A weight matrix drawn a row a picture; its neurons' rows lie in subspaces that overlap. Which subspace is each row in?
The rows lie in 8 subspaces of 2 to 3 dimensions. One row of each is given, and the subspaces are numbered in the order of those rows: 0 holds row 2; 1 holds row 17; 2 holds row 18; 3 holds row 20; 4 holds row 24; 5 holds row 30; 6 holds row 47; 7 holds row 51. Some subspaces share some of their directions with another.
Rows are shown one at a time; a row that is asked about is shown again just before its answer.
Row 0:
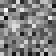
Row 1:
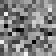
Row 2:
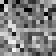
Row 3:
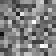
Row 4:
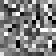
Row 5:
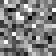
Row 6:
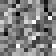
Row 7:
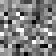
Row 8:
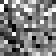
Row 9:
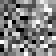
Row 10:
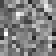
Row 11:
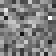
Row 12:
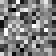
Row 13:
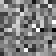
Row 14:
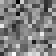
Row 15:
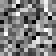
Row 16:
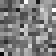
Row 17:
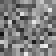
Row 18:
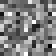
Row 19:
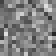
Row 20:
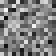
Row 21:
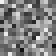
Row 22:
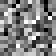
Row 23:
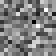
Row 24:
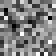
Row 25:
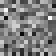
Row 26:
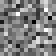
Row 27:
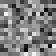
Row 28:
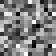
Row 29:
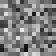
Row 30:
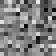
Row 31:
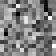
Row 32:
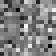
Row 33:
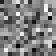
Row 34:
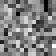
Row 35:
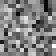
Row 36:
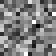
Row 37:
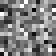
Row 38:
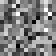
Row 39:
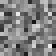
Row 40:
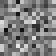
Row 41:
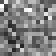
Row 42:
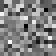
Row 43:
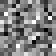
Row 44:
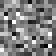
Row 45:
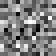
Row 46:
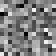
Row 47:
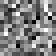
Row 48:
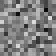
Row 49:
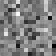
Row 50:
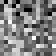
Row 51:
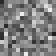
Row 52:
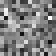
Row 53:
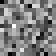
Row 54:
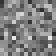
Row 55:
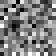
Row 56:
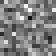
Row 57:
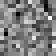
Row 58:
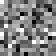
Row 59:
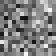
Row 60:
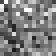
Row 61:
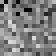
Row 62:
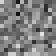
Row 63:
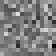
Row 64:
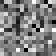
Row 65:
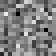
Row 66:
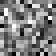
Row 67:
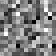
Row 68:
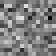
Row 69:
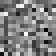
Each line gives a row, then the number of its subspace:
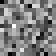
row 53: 4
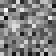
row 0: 4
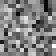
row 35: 1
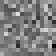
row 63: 6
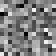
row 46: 5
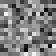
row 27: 3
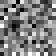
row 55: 4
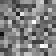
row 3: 1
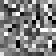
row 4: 6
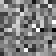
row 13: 6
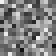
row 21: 4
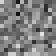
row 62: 4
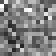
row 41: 0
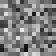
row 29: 3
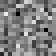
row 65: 5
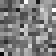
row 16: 5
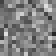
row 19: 7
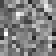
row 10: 7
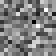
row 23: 2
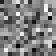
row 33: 4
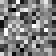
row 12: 3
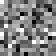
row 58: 7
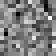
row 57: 7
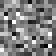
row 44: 7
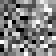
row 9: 7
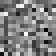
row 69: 5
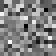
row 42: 2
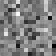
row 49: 2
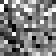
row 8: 0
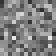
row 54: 7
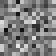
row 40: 3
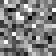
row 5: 0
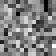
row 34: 1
